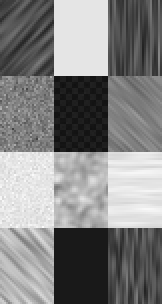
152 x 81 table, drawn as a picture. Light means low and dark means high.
It is made of 4 by 3 panels. Panel 1,1: high, slanting up to the right. Panel 1,2: very low, flat. Panel 1,3: high, streaked downward. Panel 2,1: middling, fine-grained. Panel 2,2: very high, checkered, faint in contrast. Panel 2,3: middling, slanting down to the right, faint in contrast. Panel 3,1: very low, fine-grained, faint in contrast. Panel 3,2: low, blotchy. Panel 3,3: very low, streaked across, faint in contrast. Panel 4,1: low, slanting down to the right. Panel 4,2: very high, flat. Panel 4,3: high, streaked downward.
